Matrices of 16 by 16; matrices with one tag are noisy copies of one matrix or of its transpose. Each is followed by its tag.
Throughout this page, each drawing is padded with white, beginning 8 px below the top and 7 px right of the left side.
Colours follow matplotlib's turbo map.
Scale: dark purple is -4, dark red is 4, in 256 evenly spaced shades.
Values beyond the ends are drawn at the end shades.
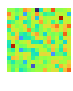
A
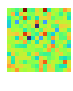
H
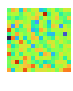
A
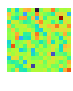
A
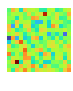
A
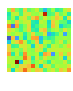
A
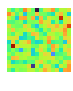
A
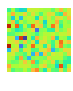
H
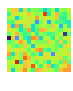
A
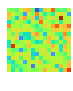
A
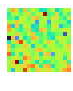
A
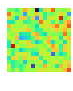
A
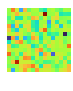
A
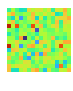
H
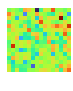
A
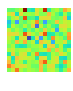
H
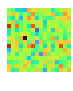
H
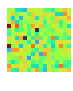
H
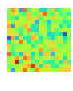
A
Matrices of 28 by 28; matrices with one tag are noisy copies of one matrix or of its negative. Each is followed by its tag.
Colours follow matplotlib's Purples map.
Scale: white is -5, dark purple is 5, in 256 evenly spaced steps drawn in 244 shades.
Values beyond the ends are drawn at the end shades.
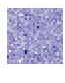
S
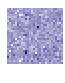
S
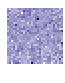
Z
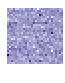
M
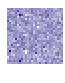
S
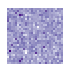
S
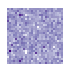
S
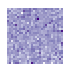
Z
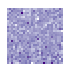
Z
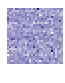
M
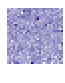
Z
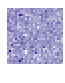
S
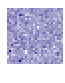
S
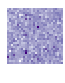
S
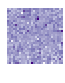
Z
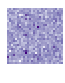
S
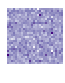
M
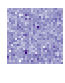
S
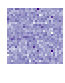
M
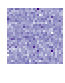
M
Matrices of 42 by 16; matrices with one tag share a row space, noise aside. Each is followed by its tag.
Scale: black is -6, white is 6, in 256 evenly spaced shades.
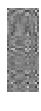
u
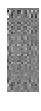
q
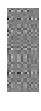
q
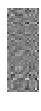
u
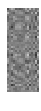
u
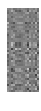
u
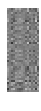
u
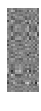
u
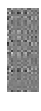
q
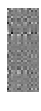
q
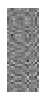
u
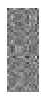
u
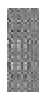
q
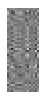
u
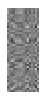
u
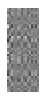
q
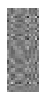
u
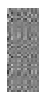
q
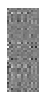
q
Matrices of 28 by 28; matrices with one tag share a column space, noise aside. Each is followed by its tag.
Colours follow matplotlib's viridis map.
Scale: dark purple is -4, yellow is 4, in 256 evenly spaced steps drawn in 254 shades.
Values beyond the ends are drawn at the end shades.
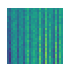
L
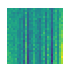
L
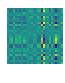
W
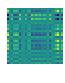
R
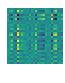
R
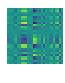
W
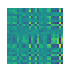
W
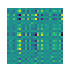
R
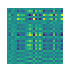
R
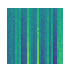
L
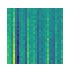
L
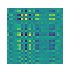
R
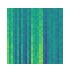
L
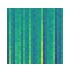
L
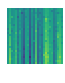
L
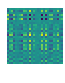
R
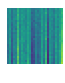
L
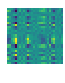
W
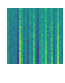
L
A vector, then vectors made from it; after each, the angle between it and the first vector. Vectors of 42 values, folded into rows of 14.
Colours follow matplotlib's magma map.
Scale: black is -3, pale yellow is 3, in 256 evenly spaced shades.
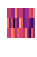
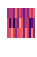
nearly parallel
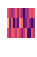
nearly parallel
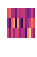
partly opposed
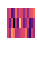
nearly parallel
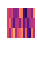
partly aligned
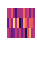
nearly opposite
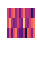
partly opposed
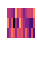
nearly parallel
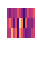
partly aligned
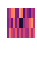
partly opposed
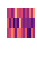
nearly parallel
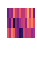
orthogonal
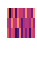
orthogonal
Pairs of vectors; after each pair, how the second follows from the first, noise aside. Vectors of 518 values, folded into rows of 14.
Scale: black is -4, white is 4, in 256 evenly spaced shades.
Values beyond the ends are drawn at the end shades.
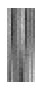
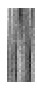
reversed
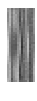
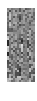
sign-scrambled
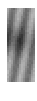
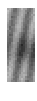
reversed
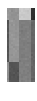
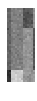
reversed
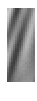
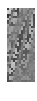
sign-scrambled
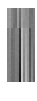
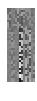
sign-scrambled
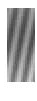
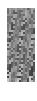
sign-scrambled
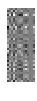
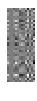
reversed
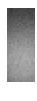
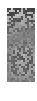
sign-scrambled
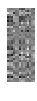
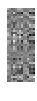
reversed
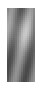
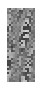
sign-scrambled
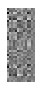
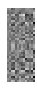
reversed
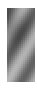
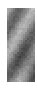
reversed
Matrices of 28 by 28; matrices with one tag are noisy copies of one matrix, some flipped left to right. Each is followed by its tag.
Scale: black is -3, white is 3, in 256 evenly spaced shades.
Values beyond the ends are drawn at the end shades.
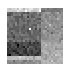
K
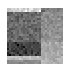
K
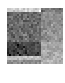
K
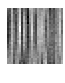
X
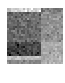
K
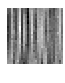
X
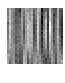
X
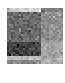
K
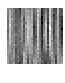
X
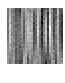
X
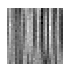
X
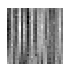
X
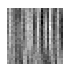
X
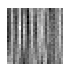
X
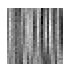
X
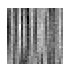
X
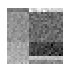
K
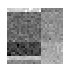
K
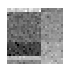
K
